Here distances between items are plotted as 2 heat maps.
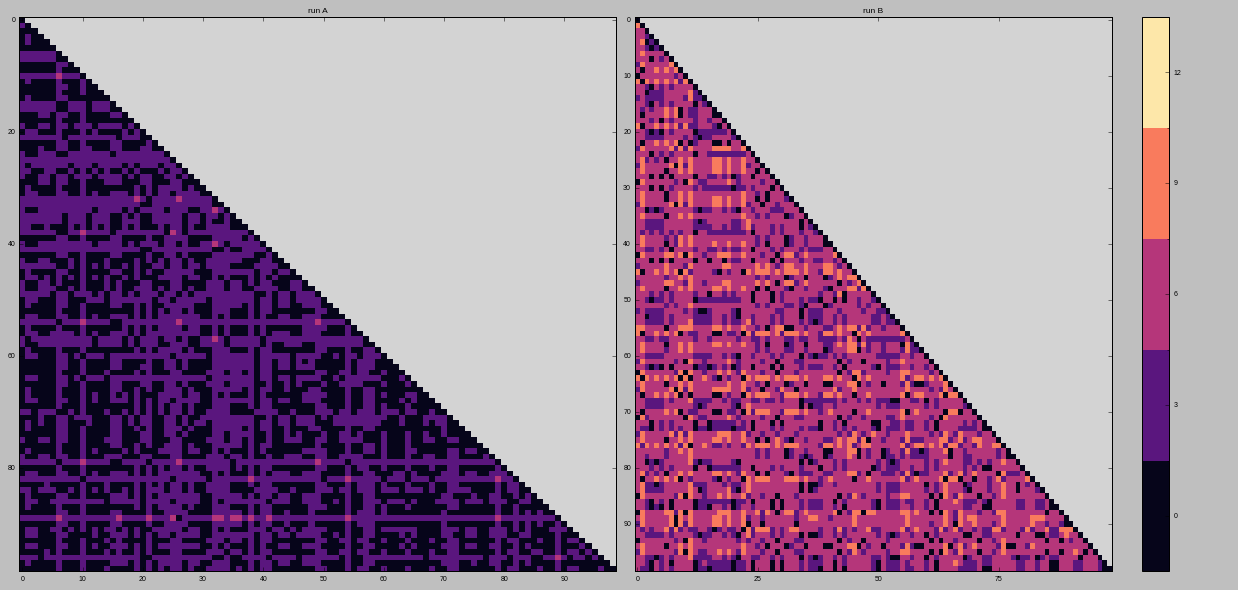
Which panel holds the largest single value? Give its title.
run B
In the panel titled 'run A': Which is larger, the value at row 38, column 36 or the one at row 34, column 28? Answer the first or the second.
the first
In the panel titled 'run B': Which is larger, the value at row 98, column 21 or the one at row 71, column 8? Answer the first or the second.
the second
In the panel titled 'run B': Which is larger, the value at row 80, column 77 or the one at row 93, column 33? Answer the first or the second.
the first
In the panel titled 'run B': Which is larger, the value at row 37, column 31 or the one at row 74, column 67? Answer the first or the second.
the second
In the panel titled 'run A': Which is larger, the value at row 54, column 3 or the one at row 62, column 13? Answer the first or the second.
the first
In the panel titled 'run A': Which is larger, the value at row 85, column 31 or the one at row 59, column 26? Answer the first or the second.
the second
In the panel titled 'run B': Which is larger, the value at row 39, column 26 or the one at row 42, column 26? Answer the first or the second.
the first
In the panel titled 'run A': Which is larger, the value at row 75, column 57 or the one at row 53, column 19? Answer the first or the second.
the second
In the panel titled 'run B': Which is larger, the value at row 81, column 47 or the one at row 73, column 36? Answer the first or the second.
the first
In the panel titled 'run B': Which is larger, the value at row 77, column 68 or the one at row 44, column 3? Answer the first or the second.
the second
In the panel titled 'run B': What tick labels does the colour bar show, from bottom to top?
0, 3, 6, 9, 12
